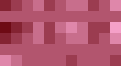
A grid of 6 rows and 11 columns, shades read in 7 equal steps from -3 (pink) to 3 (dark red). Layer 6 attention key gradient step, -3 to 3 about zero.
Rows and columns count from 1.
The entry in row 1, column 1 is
2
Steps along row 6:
up up same same same up down same same up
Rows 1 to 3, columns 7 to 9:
-1 -1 1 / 0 0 0 / -2 -1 1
